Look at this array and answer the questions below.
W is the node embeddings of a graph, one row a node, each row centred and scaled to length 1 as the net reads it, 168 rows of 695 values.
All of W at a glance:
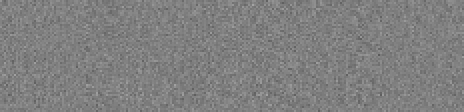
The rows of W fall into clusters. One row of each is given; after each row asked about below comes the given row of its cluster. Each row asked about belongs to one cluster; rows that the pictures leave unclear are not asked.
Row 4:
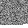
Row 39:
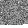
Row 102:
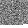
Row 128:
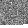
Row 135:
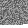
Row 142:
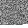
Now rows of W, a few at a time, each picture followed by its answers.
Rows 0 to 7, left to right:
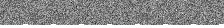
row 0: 135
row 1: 39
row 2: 39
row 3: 135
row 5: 39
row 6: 39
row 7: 135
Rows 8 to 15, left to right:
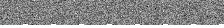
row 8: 135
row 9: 4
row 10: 39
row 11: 4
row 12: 128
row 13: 102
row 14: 102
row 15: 39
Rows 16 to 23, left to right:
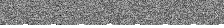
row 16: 128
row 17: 4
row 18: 4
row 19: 4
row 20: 39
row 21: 4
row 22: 135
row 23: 39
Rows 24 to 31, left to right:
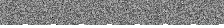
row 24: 142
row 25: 4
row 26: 142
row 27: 135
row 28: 142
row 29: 102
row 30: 142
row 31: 135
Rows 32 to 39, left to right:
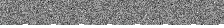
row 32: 142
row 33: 142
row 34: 102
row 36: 135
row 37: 135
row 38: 128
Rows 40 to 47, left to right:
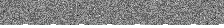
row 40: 135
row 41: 39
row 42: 102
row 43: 128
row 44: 135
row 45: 39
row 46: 4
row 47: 135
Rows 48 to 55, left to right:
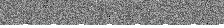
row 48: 128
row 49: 135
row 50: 135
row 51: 102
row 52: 102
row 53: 39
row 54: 4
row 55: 135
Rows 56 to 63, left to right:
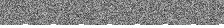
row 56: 135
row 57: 39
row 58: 142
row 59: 39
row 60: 4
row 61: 142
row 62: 128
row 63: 102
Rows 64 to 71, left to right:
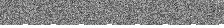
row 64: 135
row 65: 142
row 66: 135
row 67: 4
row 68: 102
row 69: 142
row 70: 39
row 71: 102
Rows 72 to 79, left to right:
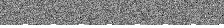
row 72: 4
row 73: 142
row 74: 4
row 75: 39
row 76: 142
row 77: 39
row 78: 102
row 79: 128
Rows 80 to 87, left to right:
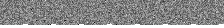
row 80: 135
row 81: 128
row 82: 128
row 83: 4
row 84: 128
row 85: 142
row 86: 135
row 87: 135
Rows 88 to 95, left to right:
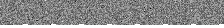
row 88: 142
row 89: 128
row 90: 135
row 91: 135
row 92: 39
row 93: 128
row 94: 102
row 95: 128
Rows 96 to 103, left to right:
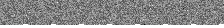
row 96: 128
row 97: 39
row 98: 4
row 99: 135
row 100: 128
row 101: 128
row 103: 39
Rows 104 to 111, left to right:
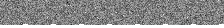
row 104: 135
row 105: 39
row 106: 128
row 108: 128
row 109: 135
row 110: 39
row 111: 4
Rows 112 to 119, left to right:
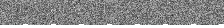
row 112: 102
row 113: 102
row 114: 142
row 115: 102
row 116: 142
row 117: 39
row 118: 4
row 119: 142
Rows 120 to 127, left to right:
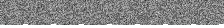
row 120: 39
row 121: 142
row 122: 142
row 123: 142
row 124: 39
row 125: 39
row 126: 128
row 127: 135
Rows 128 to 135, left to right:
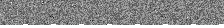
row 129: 142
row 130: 135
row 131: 128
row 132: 39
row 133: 142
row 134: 39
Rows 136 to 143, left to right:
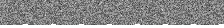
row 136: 142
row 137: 128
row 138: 4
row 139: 142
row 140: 4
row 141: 142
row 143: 142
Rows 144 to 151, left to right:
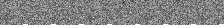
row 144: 39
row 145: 4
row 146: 135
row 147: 39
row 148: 128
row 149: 39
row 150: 135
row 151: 39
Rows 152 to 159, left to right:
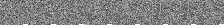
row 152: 135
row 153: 142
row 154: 135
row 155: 39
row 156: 39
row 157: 102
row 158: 102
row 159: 39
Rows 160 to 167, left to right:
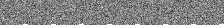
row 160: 128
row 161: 102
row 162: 4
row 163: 142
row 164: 135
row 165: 102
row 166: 135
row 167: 4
